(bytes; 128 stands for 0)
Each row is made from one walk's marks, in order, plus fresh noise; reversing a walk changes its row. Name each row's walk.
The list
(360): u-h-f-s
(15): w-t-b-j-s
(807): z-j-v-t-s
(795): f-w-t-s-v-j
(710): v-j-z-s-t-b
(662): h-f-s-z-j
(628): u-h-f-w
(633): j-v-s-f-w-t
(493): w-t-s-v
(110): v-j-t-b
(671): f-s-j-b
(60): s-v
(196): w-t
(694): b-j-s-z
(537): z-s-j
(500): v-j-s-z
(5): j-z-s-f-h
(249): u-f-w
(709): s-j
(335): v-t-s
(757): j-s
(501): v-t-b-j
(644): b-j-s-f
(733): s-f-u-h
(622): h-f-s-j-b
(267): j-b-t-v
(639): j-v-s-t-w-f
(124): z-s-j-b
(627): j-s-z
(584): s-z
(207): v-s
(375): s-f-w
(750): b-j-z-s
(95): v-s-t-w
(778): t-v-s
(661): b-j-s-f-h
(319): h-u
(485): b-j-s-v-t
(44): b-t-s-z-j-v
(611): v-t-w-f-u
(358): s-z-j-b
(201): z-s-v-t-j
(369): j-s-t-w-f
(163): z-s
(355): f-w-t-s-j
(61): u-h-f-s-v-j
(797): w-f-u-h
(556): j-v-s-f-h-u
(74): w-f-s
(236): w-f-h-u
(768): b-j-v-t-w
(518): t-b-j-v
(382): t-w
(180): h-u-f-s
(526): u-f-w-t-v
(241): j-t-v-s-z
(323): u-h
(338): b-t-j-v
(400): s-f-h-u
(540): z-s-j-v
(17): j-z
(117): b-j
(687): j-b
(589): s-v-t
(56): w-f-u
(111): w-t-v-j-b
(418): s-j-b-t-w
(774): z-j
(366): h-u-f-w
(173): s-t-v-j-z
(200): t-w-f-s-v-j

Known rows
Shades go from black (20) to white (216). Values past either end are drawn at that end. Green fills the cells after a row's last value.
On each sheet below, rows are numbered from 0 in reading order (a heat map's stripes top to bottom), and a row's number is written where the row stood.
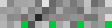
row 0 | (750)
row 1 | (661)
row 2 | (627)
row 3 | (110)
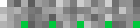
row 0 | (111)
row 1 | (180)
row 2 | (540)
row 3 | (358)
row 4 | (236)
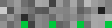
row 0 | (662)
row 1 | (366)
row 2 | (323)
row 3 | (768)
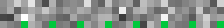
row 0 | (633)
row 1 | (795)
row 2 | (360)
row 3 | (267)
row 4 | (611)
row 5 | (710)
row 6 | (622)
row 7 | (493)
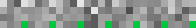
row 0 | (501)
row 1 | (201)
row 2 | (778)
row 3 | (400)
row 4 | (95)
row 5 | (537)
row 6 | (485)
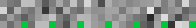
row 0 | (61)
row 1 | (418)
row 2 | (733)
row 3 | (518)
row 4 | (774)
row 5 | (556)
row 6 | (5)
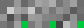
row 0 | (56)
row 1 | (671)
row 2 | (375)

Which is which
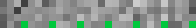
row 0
(628)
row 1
(17)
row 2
(500)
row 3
(757)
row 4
(335)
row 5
(124)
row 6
(797)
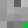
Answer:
(207)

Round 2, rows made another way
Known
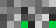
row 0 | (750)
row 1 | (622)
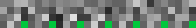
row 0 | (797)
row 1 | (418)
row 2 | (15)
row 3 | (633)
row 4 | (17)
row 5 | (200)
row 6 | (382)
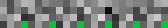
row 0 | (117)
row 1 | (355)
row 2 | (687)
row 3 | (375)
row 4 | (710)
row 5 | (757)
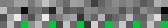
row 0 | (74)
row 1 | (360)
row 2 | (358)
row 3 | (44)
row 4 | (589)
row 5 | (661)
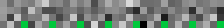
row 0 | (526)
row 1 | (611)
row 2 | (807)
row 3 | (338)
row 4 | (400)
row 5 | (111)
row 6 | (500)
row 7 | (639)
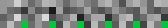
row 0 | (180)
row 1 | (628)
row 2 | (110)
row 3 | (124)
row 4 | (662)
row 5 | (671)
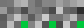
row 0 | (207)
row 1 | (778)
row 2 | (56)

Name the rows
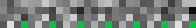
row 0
(267)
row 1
(733)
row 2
(644)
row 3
(323)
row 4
(61)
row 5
(694)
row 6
(5)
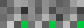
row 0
(584)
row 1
(60)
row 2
(627)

